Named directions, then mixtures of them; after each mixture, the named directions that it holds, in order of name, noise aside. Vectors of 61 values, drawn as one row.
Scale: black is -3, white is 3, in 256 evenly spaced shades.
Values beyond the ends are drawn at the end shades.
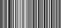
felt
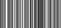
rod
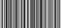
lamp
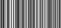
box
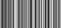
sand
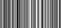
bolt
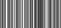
rod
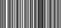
rod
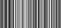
felt, sand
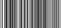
box, lamp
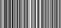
bolt, box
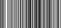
bolt, lamp, rod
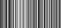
felt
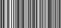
box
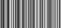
box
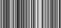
bolt, box, rod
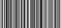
lamp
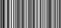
box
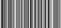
lamp, rod, sand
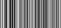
box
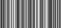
box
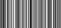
box, rod, sand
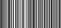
box, felt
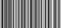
lamp, sand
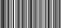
box, sand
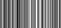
bolt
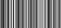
box, sand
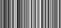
bolt, sand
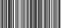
felt, lamp, sand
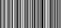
bolt, rod, sand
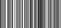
rod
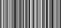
lamp, rod, sand
